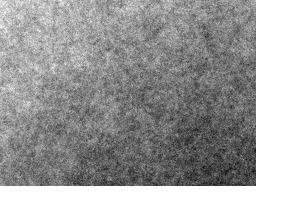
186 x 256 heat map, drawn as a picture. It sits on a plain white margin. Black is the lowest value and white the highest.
The values follow a bell shape. The ninth with the highest average is the top left. The field climbs toward the top left. No single row or column stands out from its neighbours. The bottom right is the ninth with the lowest average. There are no regular stripes. Neither half mirrors the other.
